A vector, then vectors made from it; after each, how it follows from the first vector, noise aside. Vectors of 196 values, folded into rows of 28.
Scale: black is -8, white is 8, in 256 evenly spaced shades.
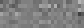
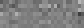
copied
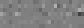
partly zeroed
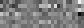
scaled up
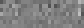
sign-scrambled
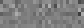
sign-scrambled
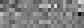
scaled up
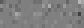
partly zeroed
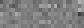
copied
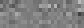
copied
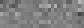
copied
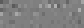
partly zeroed
